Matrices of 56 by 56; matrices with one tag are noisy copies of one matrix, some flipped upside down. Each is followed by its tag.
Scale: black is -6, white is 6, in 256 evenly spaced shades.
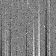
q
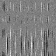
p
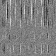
p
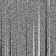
q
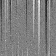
q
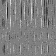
p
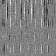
p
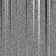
q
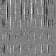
p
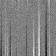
q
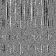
p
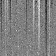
q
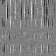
p
